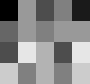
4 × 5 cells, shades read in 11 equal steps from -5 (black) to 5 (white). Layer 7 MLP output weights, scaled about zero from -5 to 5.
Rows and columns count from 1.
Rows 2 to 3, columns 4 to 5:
1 1 / -2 4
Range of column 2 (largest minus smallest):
4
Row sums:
-10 2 6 8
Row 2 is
-1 1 0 1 1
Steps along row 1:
up down up down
